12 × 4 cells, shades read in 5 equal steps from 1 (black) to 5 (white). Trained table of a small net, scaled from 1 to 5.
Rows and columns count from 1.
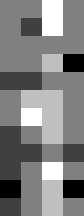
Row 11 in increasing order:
1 1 3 4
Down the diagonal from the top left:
3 2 3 1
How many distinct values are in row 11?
3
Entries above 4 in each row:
1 1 0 0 0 0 1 0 0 1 0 0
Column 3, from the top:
5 5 3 4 3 4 4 4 3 5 4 4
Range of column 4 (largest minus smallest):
2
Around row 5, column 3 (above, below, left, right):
4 4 2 3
